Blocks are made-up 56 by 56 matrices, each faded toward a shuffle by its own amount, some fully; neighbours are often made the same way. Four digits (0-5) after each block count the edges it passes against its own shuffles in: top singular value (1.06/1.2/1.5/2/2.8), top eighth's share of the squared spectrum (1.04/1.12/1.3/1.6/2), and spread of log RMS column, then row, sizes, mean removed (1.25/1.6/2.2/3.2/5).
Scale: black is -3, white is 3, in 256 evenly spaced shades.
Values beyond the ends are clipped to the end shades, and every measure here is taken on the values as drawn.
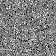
2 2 0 0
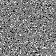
1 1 0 0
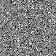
1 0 0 0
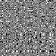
4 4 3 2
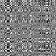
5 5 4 4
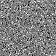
0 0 0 0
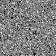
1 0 0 0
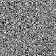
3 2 1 1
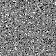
0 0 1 0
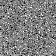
2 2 0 0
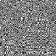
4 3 2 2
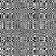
4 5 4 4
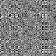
4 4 3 3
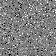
0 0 0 0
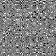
4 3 2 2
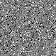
2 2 0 1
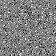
1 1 0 0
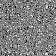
3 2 1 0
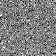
3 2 0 1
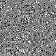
3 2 1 1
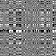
5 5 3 4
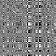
5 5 3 3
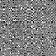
4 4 2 2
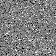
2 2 0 0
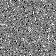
0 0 0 0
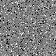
2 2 0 0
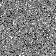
1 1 0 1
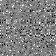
4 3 1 1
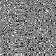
3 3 1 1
